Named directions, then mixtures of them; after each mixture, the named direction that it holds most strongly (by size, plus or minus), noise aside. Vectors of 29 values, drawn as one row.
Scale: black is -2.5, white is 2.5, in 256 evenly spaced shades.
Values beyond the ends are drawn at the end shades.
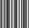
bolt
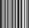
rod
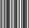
bolt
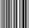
rod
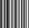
bolt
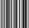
bolt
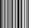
rod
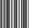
bolt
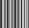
rod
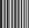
rod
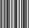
bolt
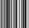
bolt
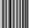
rod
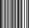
rod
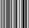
bolt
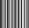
rod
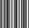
bolt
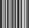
rod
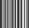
rod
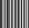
rod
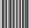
rod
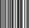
rod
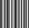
bolt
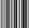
bolt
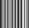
rod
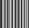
rod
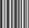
bolt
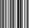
bolt
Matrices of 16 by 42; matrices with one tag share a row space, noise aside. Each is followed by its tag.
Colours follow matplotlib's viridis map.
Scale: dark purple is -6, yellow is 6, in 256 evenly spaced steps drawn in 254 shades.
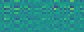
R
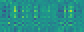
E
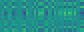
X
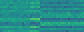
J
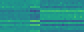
J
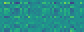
R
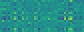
E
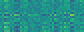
R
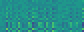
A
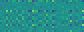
A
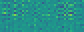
E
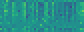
X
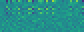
A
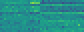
J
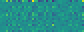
A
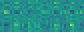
R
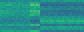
J
